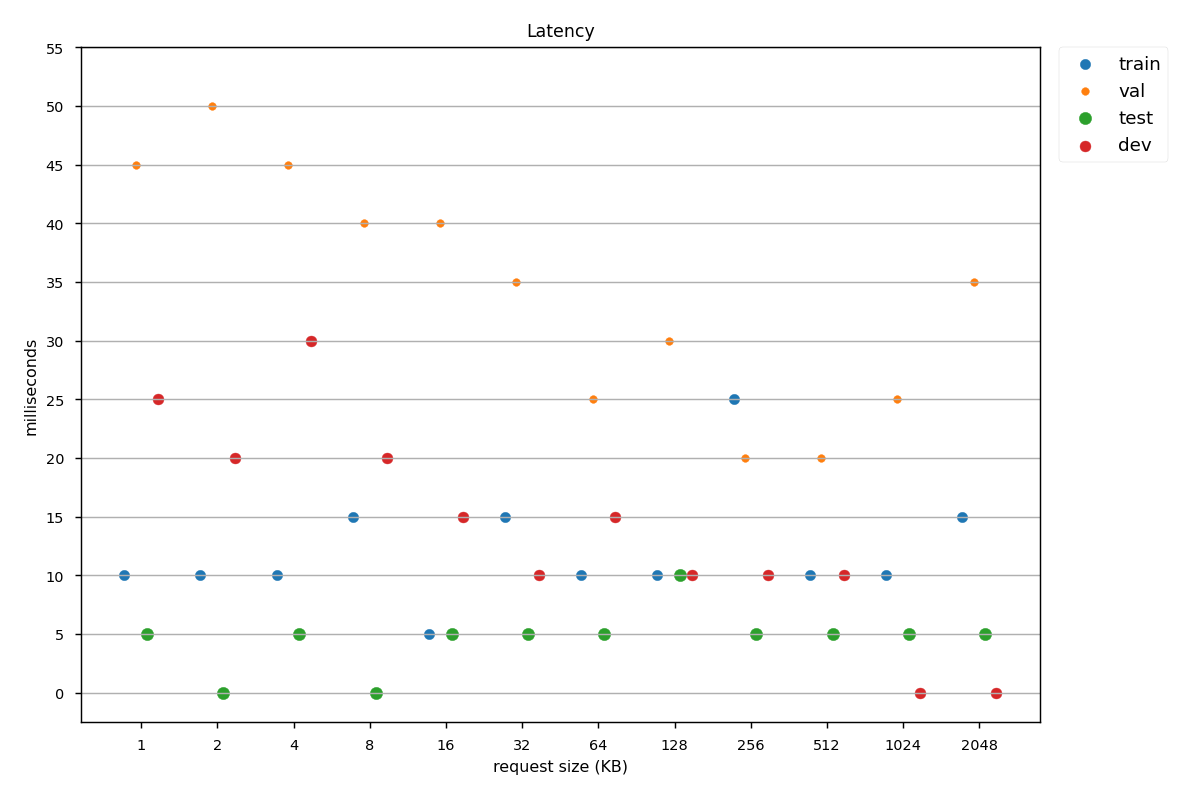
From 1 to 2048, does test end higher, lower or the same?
the same
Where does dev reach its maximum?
4
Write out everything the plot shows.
Title: Latency
x-axis: request size (KB), ticks 1 2 4 8 16 32 64 128 256 512 1024 2048
y-axis: milliseconds, ticks 0 5 10 15 20 25 30 35 40 45 50 55
Legend: train, val, test, dev
Values:
train: 10 10 10 15 5 15 10 10 25 10 10 15
val: 45 50 45 40 40 35 25 30 20 20 25 35
test: 5 0 5 0 5 5 5 10 5 5 5 5
dev: 25 20 30 20 15 10 15 10 10 10 0 0
